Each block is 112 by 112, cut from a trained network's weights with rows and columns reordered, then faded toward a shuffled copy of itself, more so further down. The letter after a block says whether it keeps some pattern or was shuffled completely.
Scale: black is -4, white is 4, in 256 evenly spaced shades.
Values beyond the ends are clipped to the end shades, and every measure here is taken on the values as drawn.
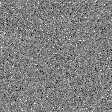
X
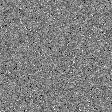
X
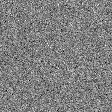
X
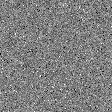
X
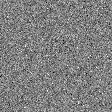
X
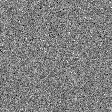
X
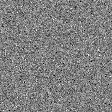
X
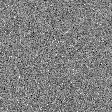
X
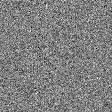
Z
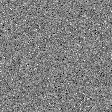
X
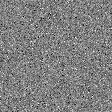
X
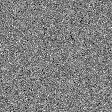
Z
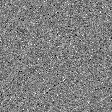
X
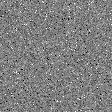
X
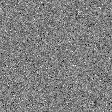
X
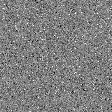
Z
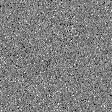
X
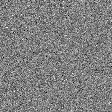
Z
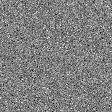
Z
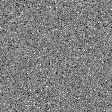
X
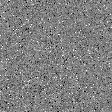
Z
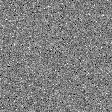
X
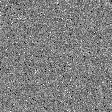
Z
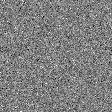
X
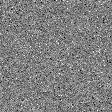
X
